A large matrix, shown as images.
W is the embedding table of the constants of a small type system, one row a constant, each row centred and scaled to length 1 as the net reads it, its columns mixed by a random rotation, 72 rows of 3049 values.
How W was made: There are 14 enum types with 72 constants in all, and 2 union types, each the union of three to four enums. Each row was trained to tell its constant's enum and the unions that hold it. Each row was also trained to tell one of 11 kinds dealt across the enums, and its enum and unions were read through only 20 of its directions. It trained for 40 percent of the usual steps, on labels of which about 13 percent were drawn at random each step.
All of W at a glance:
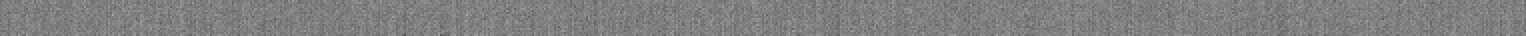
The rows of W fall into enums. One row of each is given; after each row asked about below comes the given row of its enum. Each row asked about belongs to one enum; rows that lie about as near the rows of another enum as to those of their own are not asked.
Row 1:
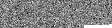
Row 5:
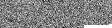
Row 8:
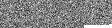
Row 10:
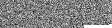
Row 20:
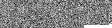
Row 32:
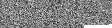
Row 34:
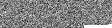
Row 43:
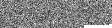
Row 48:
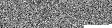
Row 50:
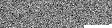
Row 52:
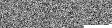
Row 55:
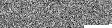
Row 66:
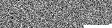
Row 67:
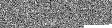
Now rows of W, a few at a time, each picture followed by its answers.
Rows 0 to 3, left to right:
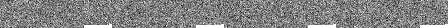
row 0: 5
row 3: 55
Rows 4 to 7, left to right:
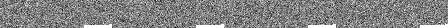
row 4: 66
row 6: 20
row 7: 43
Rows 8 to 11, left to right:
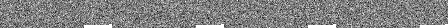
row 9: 52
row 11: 67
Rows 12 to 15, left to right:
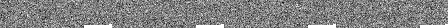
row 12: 52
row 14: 20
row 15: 50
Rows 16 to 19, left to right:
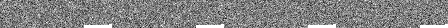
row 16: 66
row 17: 20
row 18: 1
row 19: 32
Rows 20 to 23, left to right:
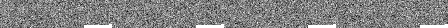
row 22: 8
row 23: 67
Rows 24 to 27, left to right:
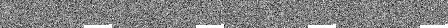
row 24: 1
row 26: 43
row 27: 8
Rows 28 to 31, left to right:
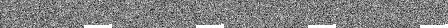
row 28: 52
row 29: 5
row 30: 10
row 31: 55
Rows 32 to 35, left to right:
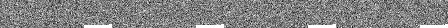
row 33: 67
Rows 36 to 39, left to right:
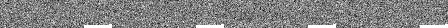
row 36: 55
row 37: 8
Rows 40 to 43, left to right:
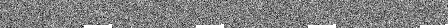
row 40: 52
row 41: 5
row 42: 66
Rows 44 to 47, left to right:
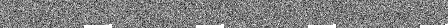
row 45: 10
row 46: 67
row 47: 43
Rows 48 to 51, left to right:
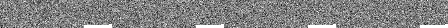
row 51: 10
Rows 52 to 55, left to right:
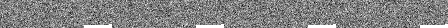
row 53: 48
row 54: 1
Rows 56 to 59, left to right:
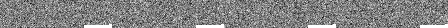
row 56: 20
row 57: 50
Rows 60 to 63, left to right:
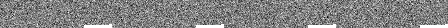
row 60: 1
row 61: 48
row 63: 66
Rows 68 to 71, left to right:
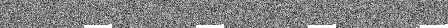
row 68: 55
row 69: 55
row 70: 52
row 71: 66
